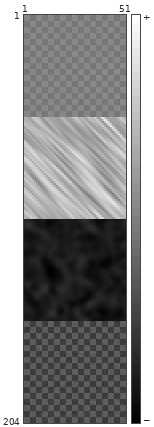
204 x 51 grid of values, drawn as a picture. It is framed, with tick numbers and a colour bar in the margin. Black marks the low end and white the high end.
It is made of 4 by 1 panels. Panel 1,1: middling, checkered, faint in contrast. Panel 2,1: high, slanting down to the right. Panel 3,1: very low, blotchy, faint in contrast. Panel 4,1: low, checkered.
